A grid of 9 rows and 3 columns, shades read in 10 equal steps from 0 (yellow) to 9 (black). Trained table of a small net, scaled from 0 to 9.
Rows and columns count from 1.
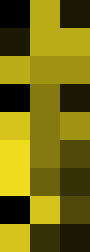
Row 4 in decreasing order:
9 8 4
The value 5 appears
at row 7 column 2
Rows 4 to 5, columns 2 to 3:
4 8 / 4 3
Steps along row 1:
down up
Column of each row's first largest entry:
1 1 2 1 2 3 3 1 3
